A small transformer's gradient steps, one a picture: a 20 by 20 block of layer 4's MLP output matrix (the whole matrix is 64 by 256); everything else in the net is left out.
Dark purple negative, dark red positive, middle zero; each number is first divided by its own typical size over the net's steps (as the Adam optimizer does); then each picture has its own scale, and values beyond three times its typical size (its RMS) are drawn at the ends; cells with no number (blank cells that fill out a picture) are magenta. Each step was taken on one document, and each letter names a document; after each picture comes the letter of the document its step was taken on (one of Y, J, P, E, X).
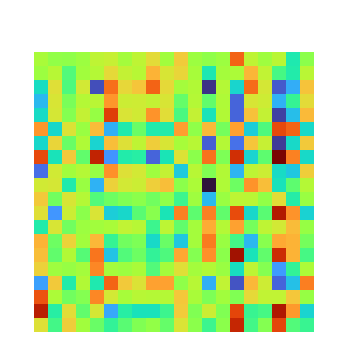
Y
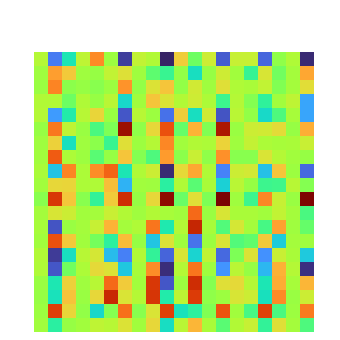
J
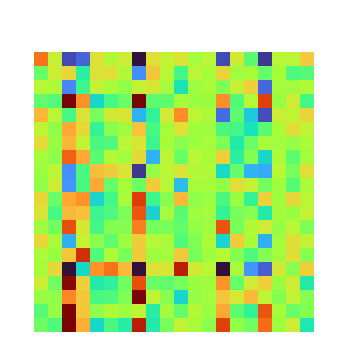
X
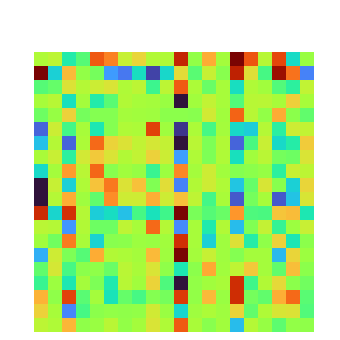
Y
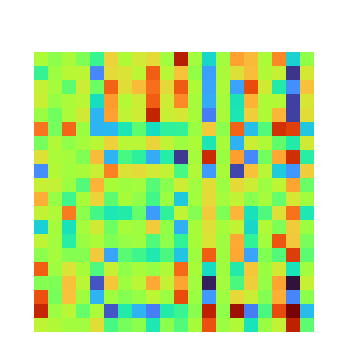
Y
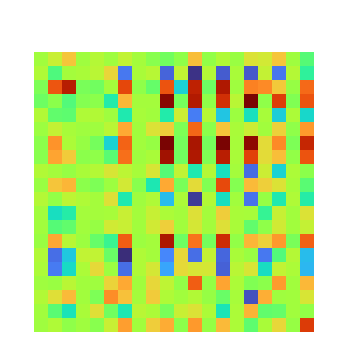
J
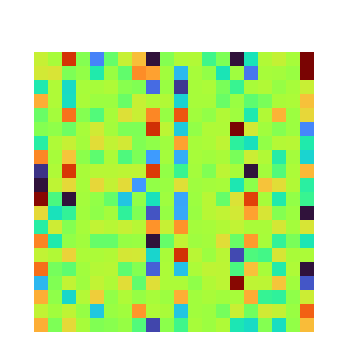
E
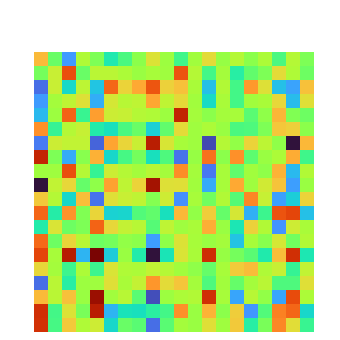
Y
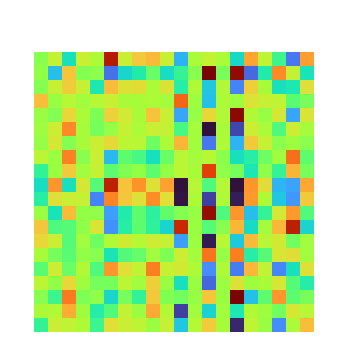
Y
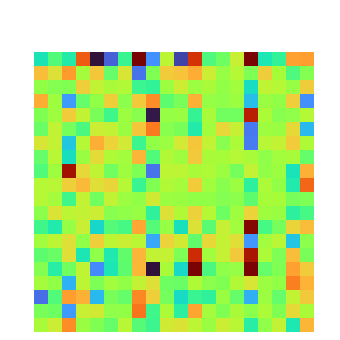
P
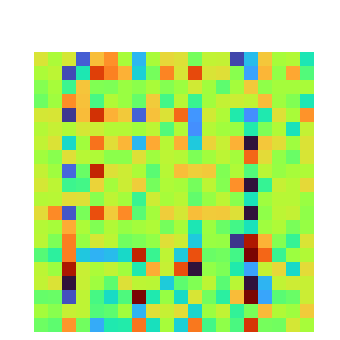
P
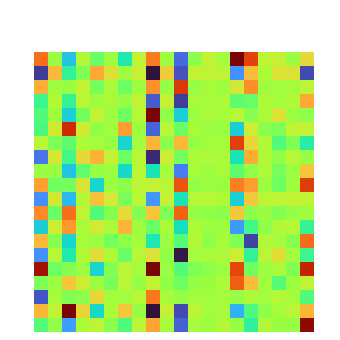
E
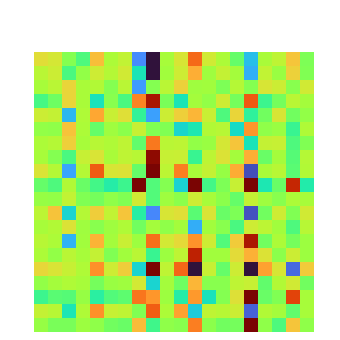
P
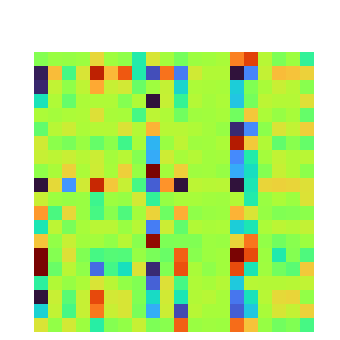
E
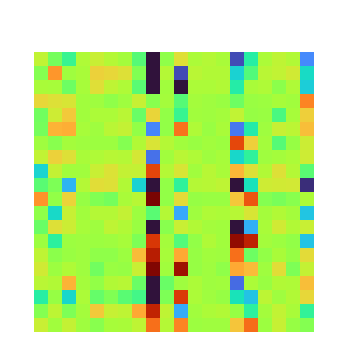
E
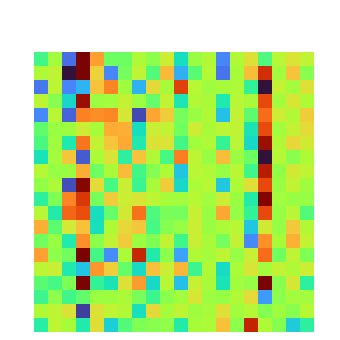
X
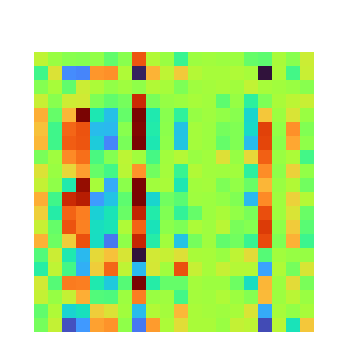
X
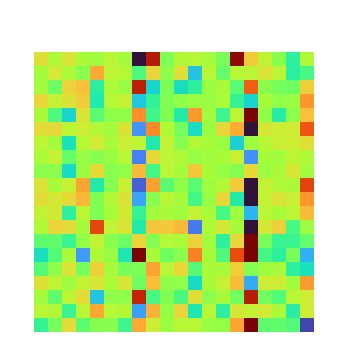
P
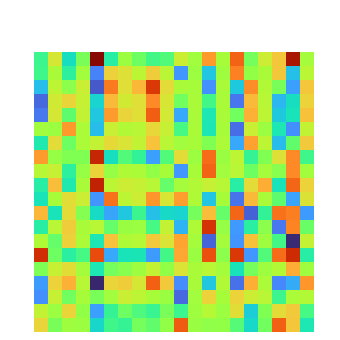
Y
